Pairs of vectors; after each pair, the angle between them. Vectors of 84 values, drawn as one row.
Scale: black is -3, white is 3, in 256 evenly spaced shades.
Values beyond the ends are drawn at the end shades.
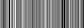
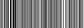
nearly opposite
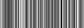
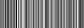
partly aligned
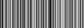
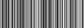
partly aligned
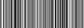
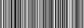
nearly parallel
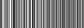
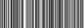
orthogonal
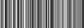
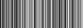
partly opposed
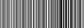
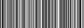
partly aligned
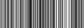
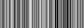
nearly opposite
